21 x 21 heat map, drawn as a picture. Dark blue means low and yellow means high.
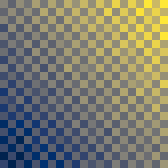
Values rise toward the top right. No row or column stands out. The ninth with the lowest average is the bottom left. The ninth with the highest average is the top right.
